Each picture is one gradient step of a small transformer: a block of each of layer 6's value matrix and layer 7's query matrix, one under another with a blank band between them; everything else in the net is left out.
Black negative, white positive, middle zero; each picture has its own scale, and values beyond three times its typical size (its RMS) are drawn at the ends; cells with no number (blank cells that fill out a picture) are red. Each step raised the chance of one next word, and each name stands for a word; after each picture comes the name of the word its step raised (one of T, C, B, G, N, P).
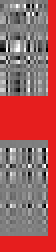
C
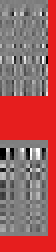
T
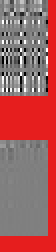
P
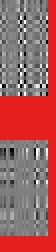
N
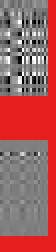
P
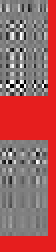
N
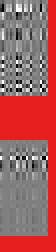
N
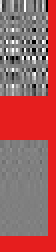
C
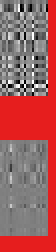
N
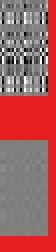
P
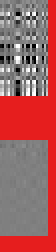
T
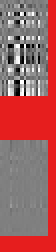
T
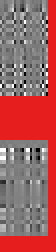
N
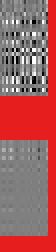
P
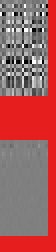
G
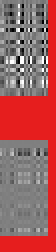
G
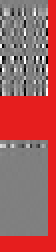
T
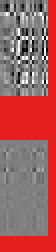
C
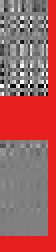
N
